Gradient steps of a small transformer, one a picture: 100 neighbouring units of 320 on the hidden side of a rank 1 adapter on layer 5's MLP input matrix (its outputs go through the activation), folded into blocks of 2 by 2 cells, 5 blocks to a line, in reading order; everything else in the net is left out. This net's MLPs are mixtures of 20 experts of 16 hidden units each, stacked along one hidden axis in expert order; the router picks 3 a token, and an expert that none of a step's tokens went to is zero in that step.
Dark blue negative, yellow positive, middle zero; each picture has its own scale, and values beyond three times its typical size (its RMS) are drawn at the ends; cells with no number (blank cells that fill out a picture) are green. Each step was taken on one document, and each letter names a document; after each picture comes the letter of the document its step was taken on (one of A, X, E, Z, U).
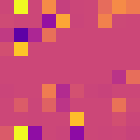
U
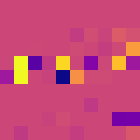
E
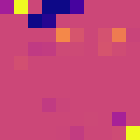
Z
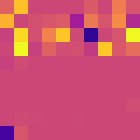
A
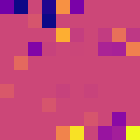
Z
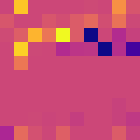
A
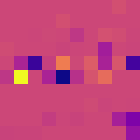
E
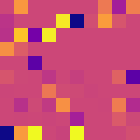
U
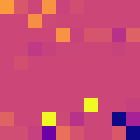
Z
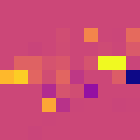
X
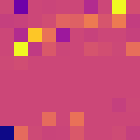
A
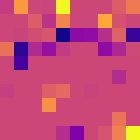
Z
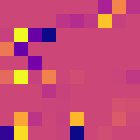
U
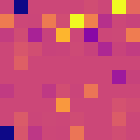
A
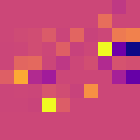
X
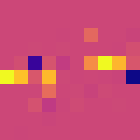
X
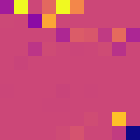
Z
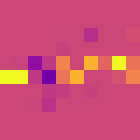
X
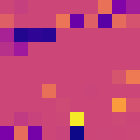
U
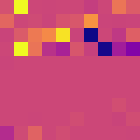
A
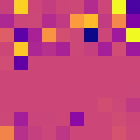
A
